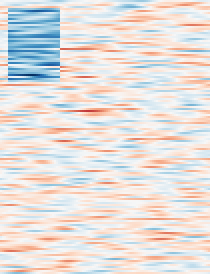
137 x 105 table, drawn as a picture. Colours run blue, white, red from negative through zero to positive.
Ninth with the lowest average: top left. Odd patch: lower, in the top left. Grain: streaks across.
